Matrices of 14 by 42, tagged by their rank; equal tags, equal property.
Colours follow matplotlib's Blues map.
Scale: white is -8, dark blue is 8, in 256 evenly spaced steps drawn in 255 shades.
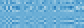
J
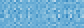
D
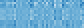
J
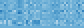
D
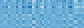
J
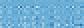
D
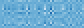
J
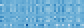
D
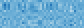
D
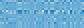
J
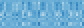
J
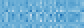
J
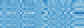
J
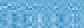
D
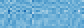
D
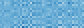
J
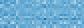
D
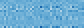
D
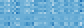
J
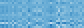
J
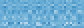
D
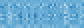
D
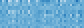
D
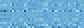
D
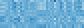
D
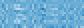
D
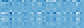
J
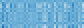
J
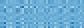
J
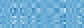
J
